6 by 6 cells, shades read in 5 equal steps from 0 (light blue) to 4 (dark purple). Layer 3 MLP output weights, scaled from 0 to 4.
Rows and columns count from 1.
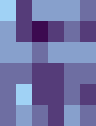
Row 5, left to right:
2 0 3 3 2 3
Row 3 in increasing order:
1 1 1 1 1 2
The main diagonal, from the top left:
0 3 2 3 2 2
